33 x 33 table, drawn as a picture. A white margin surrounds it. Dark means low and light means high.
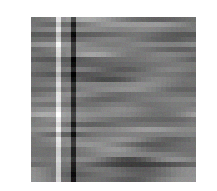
Histogram: heavy tails on both sides. Slope: none. Calmest part: middle right. Odd lines: columns 6 and 9.
